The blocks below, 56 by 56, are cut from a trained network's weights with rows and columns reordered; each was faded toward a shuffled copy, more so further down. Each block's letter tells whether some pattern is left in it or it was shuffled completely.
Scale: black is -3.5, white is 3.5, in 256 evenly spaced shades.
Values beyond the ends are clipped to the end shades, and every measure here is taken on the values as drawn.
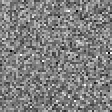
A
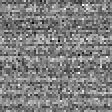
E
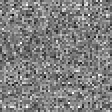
E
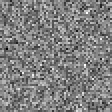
A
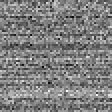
E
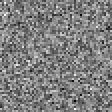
A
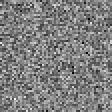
A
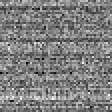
E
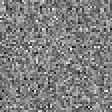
E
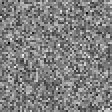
A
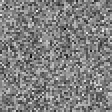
A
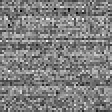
E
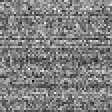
E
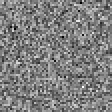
A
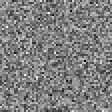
A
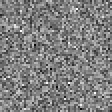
A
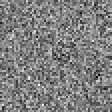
A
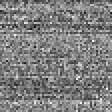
E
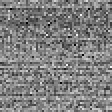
E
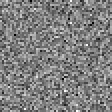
A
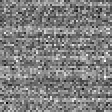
E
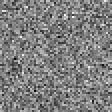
A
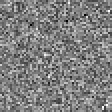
A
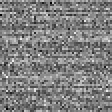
E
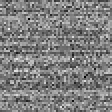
E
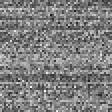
E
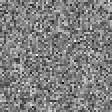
A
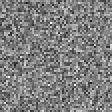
A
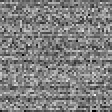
E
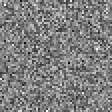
A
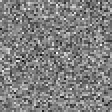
E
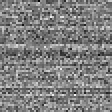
E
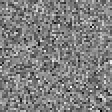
A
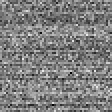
E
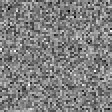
A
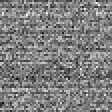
E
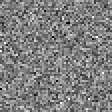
A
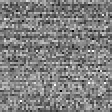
E
